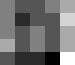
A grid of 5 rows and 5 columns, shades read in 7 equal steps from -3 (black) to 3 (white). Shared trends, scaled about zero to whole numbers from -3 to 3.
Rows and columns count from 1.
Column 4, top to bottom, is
0 -1 -1 -1 -3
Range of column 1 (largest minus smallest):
2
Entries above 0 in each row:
1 1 1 2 1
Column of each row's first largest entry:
5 5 5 1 5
